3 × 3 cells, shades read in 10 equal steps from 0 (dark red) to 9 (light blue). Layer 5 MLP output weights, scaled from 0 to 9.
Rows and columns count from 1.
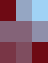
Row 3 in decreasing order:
3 2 0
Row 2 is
4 4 6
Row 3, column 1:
2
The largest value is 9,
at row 1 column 3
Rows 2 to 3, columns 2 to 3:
4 6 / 3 0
